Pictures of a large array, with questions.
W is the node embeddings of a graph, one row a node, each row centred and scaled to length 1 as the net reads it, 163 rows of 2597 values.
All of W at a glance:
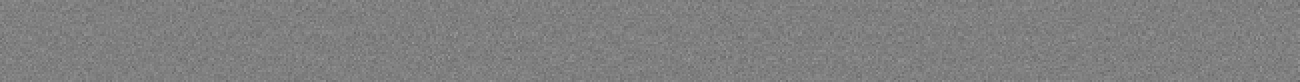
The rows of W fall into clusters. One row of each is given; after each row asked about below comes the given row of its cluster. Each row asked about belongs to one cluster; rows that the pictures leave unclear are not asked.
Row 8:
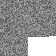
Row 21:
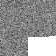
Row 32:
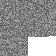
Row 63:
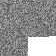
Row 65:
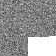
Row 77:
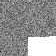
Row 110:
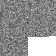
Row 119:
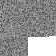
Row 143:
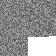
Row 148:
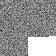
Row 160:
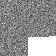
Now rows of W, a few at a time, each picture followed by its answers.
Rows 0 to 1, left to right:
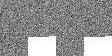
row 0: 110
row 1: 143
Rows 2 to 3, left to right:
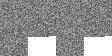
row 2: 63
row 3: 143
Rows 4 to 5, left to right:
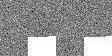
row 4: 143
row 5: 119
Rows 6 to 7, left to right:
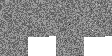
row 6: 148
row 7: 8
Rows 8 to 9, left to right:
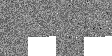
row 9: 148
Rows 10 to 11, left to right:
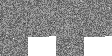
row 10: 110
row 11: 119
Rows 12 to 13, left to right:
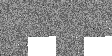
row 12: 63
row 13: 148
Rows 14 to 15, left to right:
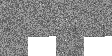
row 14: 8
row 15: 63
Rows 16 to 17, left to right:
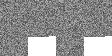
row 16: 160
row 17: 63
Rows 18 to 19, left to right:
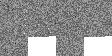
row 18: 63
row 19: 77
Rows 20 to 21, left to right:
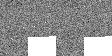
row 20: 21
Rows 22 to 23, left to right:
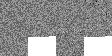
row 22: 77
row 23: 110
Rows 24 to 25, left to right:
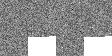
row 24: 32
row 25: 143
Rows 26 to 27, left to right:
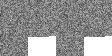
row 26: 110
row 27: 148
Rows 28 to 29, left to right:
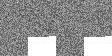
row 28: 143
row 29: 65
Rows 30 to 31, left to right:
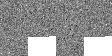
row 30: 8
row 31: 63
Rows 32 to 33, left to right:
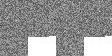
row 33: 160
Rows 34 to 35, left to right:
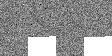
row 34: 8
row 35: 77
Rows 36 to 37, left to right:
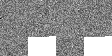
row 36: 32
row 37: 119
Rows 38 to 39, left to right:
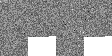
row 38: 63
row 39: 143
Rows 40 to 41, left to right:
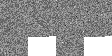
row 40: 8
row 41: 21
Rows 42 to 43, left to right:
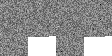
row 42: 8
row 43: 77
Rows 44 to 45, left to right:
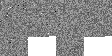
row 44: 148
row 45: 63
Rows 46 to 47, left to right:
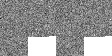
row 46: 32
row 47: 32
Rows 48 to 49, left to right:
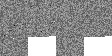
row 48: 110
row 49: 160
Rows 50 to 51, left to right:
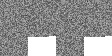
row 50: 143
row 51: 148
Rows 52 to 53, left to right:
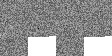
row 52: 119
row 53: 65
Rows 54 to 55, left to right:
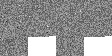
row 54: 119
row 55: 160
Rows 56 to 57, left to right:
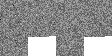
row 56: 110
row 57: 63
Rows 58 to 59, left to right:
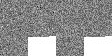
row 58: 77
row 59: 119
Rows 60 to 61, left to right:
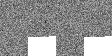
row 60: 21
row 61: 65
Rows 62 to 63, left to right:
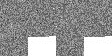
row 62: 119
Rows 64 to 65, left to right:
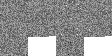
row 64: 65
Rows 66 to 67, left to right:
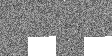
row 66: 21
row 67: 110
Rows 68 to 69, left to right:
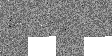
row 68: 110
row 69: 8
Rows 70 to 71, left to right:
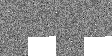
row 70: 65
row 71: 110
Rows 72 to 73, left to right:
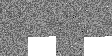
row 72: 77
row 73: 77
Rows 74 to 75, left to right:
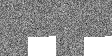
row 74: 21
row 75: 160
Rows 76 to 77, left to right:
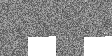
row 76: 63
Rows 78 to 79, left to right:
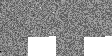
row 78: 77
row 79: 148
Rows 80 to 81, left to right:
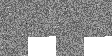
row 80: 32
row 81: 77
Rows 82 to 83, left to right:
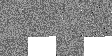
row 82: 119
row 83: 63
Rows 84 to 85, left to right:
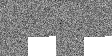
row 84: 160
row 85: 160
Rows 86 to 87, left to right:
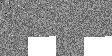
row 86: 148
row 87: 160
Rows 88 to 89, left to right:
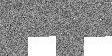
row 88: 21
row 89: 77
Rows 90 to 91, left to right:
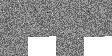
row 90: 8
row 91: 143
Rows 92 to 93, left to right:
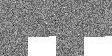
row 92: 63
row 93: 32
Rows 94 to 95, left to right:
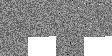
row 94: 77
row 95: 65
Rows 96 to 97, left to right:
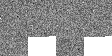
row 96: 32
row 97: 119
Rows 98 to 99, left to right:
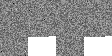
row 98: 77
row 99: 148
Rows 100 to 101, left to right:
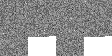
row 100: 32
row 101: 143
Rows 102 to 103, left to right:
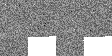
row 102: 119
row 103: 143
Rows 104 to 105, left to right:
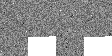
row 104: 77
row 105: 143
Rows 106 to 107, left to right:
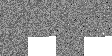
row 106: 110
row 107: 148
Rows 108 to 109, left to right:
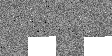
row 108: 21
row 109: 63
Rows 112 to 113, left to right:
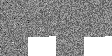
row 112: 65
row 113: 32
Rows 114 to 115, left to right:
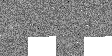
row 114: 119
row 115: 32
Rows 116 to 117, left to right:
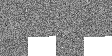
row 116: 119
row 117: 143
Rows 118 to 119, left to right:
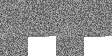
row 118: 119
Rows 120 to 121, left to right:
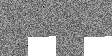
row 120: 63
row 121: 77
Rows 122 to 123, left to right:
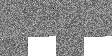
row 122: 119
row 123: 110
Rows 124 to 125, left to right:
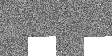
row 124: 119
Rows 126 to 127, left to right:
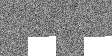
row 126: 143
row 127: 21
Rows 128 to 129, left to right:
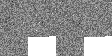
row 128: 8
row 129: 77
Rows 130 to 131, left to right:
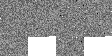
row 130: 32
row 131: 148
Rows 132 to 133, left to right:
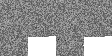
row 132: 63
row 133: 63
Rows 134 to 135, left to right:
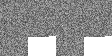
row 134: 160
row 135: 160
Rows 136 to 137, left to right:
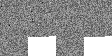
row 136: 21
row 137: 21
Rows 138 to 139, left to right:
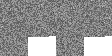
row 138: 77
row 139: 160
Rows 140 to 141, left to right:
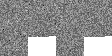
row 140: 63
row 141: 63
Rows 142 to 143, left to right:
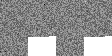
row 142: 77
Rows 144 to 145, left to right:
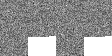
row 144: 65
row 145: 65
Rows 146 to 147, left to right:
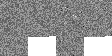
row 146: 8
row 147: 77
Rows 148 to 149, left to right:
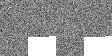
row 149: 119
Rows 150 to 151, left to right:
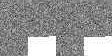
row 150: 143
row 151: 8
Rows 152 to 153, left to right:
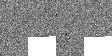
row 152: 160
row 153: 110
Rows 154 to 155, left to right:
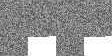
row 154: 143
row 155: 65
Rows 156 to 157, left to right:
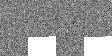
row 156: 160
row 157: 110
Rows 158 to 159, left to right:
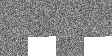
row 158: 143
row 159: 119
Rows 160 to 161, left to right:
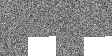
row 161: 8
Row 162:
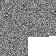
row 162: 148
